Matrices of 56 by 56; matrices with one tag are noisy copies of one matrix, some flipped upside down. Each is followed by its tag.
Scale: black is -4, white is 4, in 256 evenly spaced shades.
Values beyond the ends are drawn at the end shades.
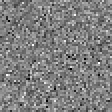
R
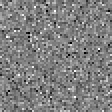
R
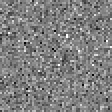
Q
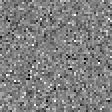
R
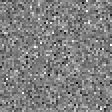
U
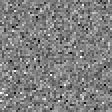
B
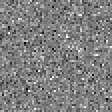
Q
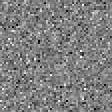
B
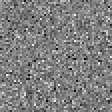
R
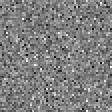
U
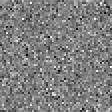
U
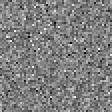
R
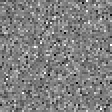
U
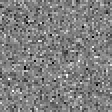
Q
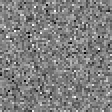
R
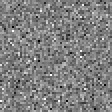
B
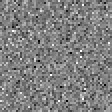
B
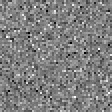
R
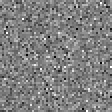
U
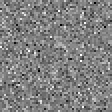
B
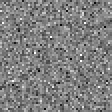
B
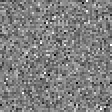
U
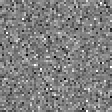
U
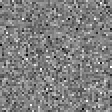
U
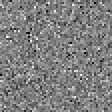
R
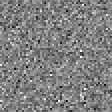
B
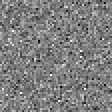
B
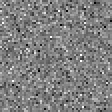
B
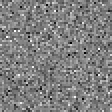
R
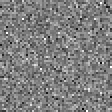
U
